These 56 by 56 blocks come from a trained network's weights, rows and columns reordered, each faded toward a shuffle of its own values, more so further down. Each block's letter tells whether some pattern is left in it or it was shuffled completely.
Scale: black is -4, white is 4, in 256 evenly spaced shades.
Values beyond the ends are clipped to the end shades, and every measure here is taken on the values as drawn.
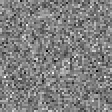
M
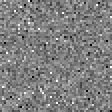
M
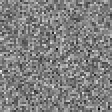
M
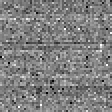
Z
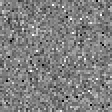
M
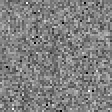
M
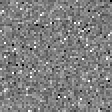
M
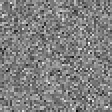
Z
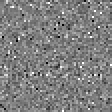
Z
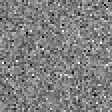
M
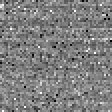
Z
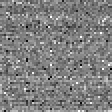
Z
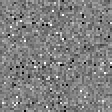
Z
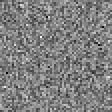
Z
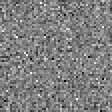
Z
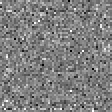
Z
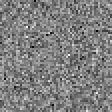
Z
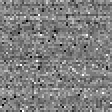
Z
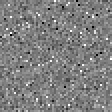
M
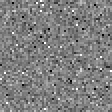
M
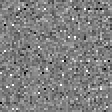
Z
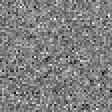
Z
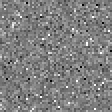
M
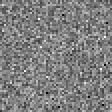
M
